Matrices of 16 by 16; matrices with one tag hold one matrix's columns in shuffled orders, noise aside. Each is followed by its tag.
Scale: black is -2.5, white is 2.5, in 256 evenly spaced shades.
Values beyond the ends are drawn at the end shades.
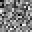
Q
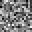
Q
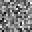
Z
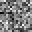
Z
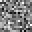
Z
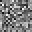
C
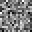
Z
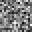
Z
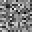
C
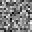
Z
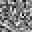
Q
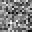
Z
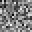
Q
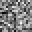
Z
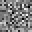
C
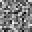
Z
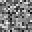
Z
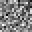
Q
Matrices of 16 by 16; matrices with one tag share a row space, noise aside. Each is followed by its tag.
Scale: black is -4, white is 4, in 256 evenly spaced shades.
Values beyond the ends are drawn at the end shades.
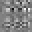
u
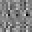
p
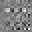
u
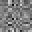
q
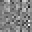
u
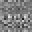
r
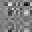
q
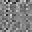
p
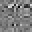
q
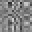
q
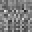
r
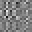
p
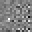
u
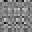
r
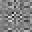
q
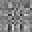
q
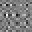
p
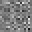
u
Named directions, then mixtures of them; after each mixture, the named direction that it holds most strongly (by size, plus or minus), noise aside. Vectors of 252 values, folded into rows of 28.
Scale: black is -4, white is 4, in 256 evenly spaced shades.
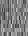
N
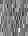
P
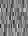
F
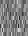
P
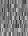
N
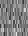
F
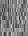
N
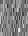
P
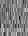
N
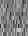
F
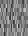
F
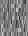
N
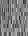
N
